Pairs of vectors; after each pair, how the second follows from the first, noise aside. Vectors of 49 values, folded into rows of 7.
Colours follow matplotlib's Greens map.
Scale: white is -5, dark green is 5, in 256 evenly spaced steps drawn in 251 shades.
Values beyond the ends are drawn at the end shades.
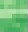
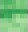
negated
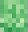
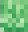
copied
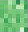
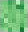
negated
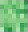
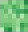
copied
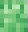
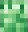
scaled up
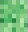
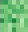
copied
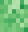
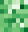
scaled up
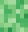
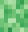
copied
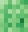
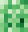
scaled up
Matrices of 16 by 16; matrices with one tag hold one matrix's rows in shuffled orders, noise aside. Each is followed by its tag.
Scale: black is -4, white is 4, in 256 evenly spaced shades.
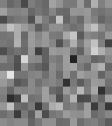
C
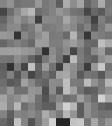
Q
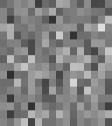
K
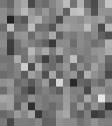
K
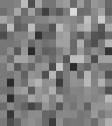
K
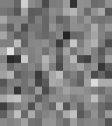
C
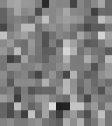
Q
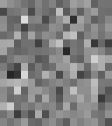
C
